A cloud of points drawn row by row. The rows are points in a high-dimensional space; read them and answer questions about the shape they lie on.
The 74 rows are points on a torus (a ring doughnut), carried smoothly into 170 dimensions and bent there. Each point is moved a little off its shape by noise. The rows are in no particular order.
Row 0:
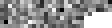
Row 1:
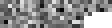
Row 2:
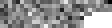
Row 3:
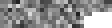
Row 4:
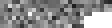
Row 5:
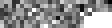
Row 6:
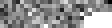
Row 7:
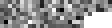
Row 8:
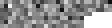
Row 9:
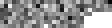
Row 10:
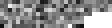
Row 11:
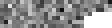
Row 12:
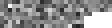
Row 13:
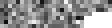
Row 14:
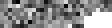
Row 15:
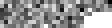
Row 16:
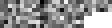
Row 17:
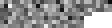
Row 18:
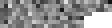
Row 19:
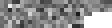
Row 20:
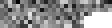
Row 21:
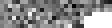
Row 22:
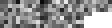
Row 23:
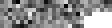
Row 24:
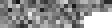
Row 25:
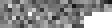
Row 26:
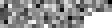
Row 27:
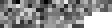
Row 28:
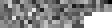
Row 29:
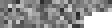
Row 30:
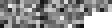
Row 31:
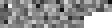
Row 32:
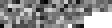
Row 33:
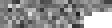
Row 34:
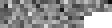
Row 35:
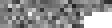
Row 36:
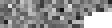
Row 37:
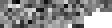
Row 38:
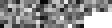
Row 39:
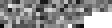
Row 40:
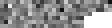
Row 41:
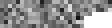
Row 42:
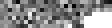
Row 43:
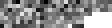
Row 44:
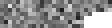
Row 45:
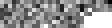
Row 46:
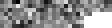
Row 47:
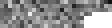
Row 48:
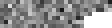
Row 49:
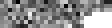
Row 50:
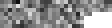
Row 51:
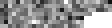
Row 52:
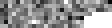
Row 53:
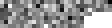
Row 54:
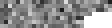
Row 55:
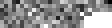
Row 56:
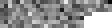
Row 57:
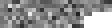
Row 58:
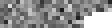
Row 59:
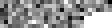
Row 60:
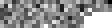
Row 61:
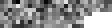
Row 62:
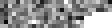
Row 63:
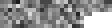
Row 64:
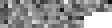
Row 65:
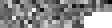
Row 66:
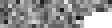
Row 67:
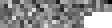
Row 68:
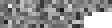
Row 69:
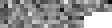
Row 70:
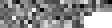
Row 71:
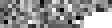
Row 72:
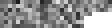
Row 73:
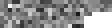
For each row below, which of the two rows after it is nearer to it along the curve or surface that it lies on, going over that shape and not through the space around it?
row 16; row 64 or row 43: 43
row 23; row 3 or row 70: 3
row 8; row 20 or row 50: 20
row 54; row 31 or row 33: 31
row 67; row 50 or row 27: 50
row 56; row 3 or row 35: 35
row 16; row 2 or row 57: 57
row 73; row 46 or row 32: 32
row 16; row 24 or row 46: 46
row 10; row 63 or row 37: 37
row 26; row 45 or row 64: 45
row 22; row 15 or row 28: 28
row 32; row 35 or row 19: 19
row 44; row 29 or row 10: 29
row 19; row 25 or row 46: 25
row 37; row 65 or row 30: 30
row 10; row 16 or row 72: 16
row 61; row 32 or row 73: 32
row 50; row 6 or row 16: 16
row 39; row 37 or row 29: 37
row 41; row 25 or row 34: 34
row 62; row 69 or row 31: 69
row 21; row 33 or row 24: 33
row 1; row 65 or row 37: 37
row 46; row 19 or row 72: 72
